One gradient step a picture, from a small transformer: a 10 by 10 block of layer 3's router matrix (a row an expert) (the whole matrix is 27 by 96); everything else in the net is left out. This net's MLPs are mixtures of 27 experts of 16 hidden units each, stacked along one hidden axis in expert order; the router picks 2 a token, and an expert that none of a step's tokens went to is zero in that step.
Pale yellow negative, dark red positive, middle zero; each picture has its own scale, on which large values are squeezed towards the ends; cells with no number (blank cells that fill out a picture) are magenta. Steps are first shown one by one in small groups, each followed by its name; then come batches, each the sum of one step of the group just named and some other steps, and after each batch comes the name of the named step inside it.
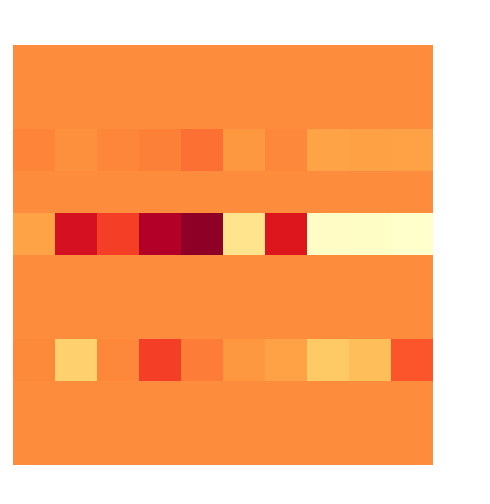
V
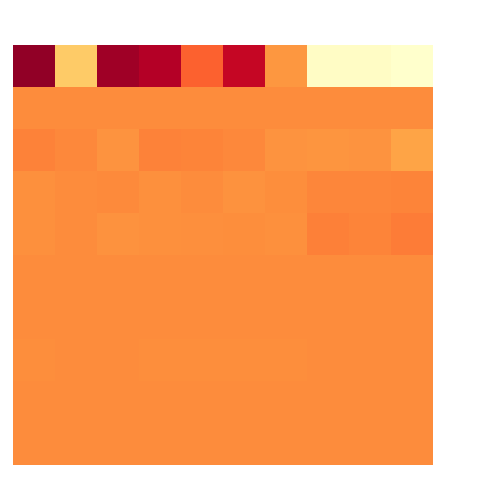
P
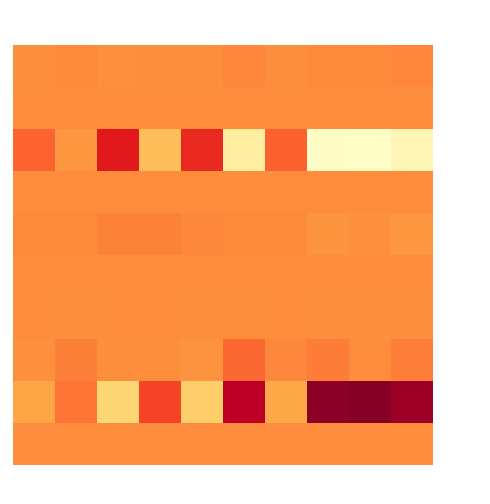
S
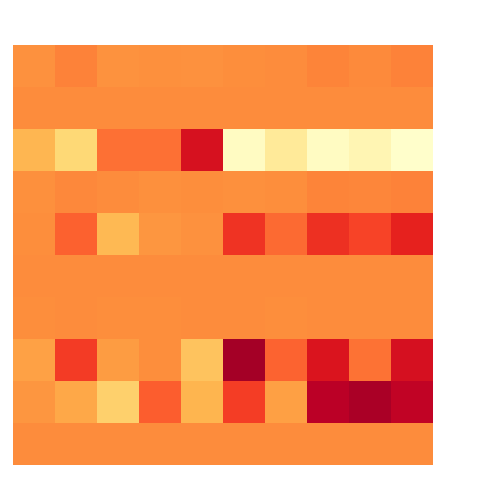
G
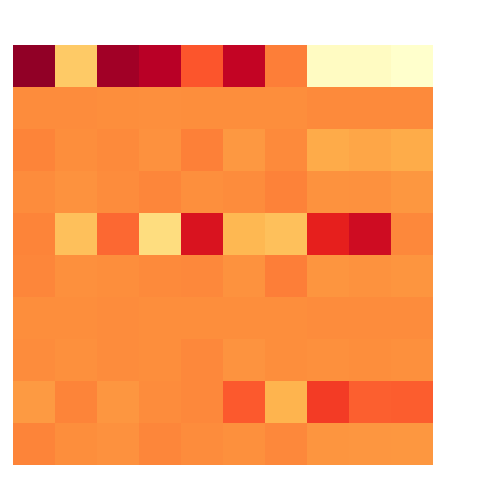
P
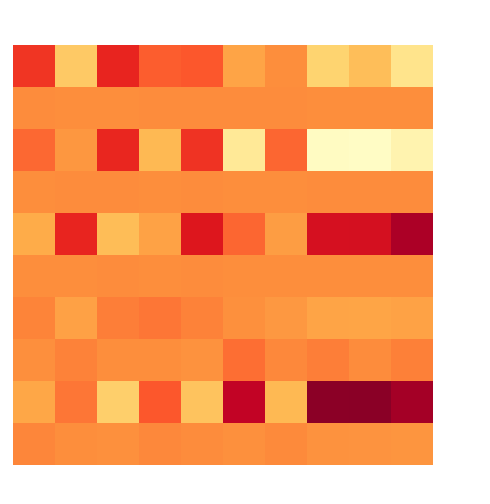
S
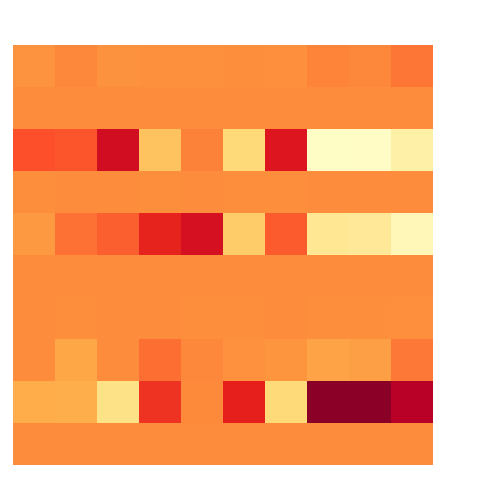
V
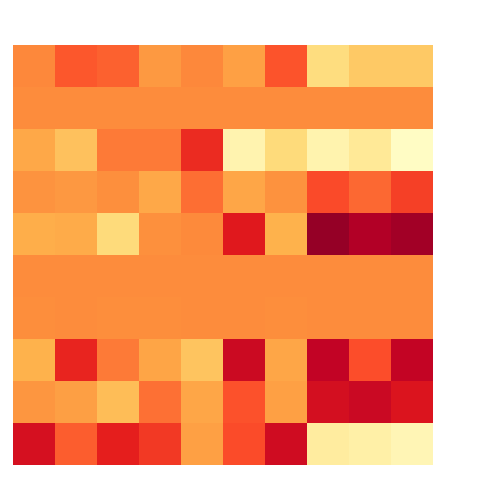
G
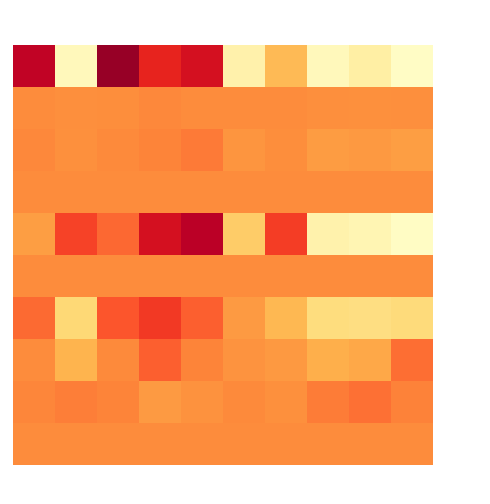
V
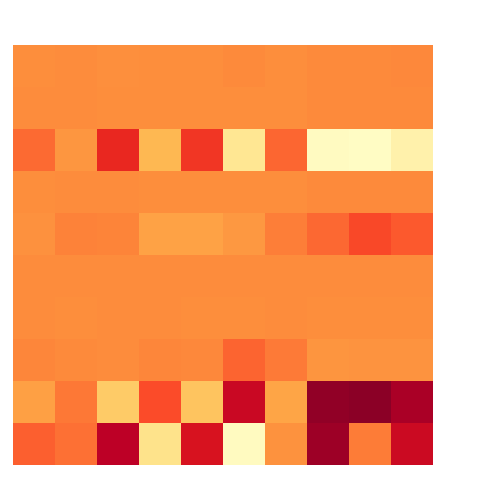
S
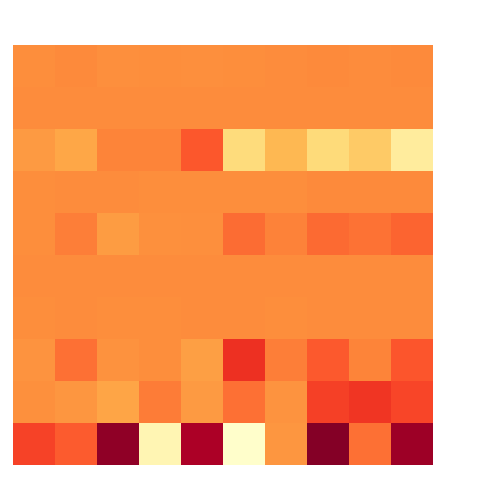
G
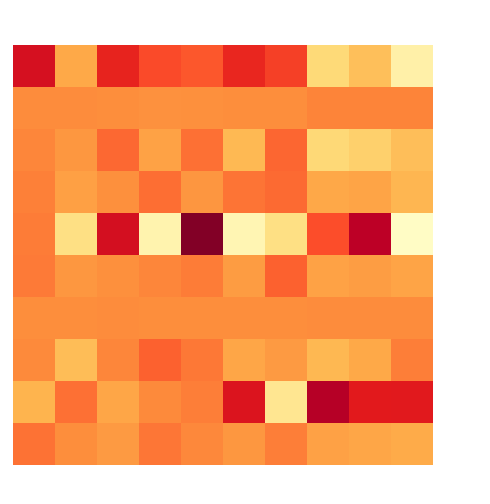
V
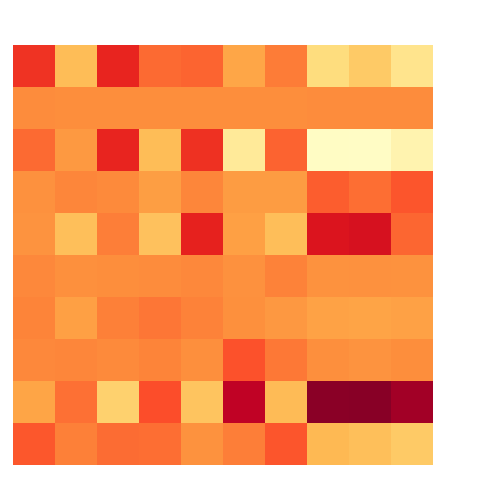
S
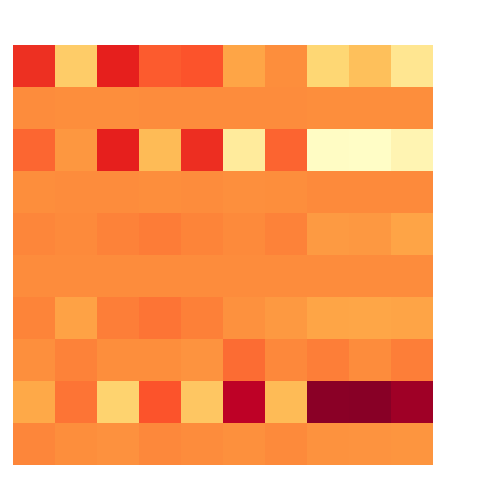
S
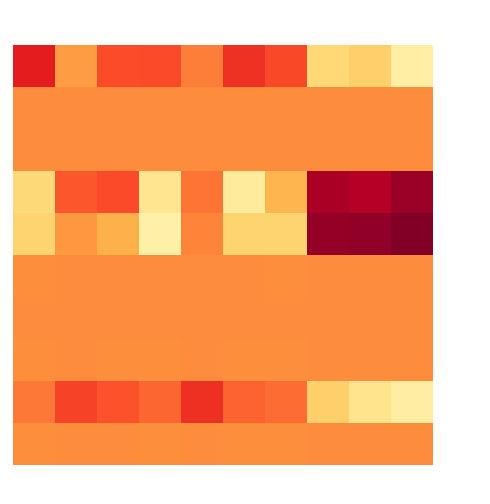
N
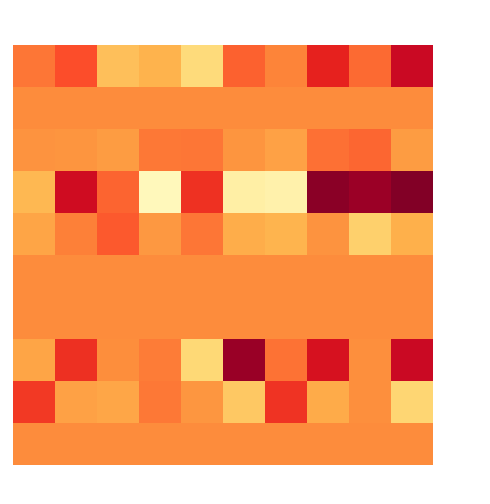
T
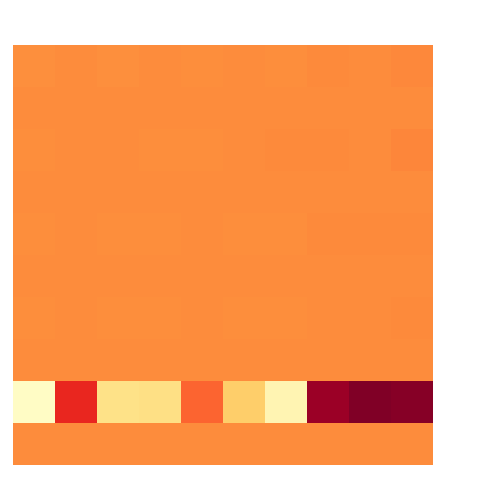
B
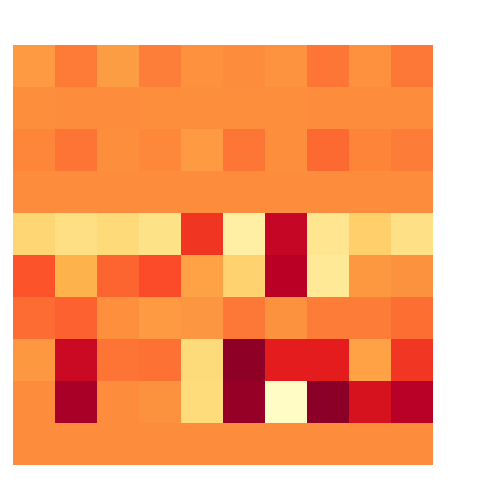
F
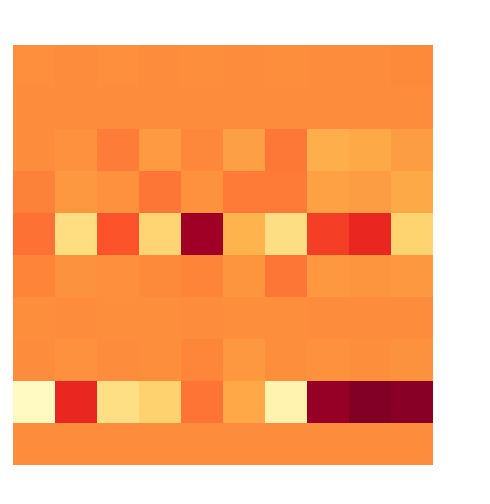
B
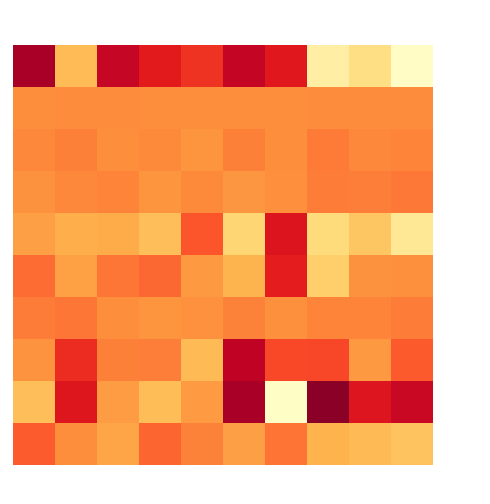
F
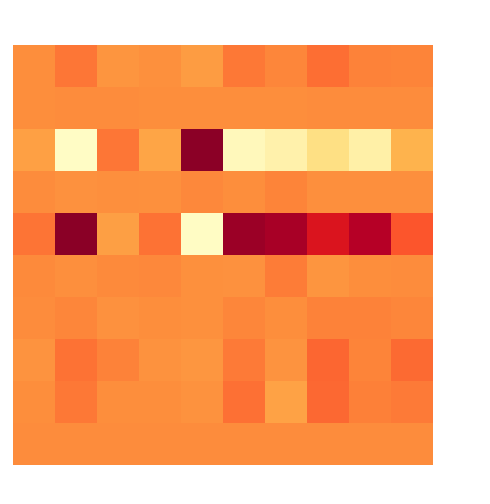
F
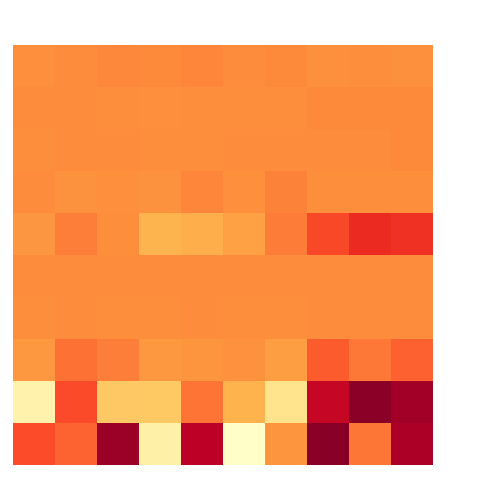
B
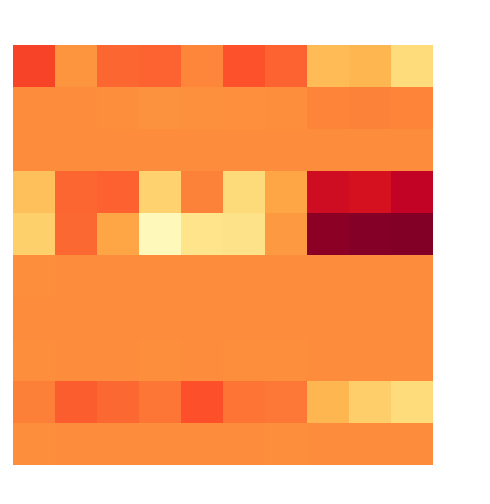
N
